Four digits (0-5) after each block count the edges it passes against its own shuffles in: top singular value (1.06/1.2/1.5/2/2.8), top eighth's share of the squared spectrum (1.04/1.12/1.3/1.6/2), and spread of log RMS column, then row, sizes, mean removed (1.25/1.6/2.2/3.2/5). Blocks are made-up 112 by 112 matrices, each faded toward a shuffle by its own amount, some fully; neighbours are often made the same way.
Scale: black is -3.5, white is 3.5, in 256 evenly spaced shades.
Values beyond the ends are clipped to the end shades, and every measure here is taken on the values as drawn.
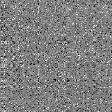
4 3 2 1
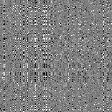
5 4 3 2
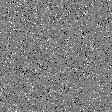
2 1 0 0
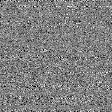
1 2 0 4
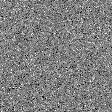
0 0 0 1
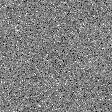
0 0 0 0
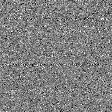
1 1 0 2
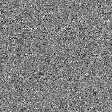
1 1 0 3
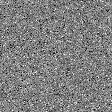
0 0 0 0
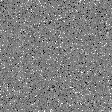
1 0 0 0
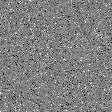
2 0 0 0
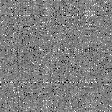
4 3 1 2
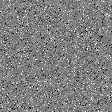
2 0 0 0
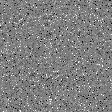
2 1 0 0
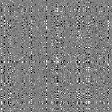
5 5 4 3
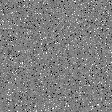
2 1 0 0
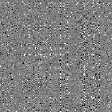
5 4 3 2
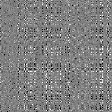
5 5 4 3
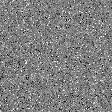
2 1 0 0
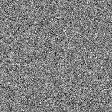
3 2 1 1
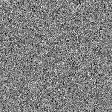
2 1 0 0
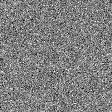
0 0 0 0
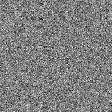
3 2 1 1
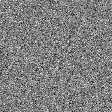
3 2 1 0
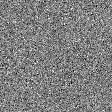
0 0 0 0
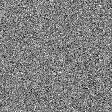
2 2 0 0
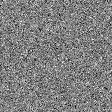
0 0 0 0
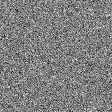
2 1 0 0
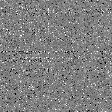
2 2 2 2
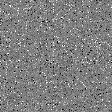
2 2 2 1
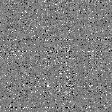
2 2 2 2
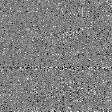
2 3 2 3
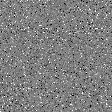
1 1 0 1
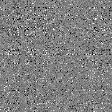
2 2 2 3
